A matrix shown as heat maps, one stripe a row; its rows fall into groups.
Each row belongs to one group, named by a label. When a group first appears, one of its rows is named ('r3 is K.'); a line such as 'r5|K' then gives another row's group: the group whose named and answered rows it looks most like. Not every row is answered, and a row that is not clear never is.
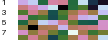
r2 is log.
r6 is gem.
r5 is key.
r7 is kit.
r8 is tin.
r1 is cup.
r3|tin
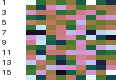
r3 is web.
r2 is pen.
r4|gem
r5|kit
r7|gem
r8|cup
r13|web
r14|key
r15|tin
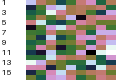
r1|web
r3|key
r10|tin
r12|key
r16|pen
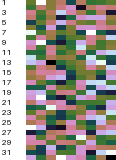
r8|tin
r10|kit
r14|tin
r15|log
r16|log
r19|cup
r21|log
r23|tin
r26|web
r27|gem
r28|kit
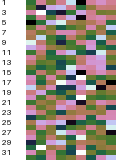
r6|tin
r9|web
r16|kit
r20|kit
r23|web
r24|gem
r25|log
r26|tin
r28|kit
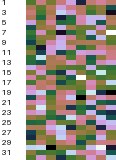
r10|pen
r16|kit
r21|cup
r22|log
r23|cup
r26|log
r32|tin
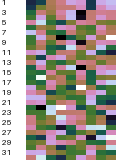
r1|gem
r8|tin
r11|cup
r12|pen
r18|kit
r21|cup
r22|pen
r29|key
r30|tin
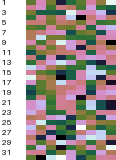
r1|tin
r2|cup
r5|cup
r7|log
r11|gem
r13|key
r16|web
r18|gem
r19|gem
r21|cup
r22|cup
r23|web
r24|log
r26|kit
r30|tin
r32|pen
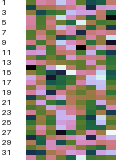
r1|key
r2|gem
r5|kit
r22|key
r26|key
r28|gem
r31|gem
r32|kit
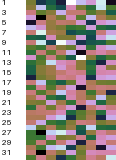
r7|log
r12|kit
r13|key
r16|gem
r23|log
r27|pen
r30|log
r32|tin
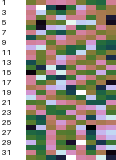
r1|key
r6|pen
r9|cup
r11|kit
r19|kit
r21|key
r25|pen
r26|gem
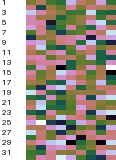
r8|gem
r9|cup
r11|log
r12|cup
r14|tin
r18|pen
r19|web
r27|web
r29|log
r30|pen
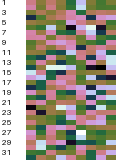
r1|kit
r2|kit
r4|gem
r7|web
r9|key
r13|tin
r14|key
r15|web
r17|pen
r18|gem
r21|cup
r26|pen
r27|kit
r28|kit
